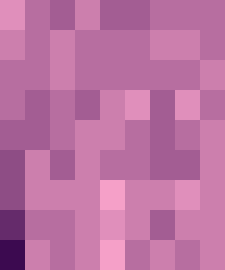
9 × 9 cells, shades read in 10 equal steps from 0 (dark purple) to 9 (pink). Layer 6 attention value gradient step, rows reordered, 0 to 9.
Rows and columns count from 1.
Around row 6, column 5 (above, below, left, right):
7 9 7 6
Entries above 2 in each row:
9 9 9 9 9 9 9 8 8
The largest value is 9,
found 2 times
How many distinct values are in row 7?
4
